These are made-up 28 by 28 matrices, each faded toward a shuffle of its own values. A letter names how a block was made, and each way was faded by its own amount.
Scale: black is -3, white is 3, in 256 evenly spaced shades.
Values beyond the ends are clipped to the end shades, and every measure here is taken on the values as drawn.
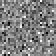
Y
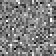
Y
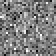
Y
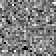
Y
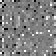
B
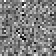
Y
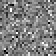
Y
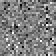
Y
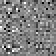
B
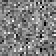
Y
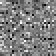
B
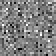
B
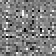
B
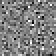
Y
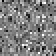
B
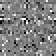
B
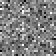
Y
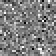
Y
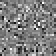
B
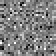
B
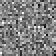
Y
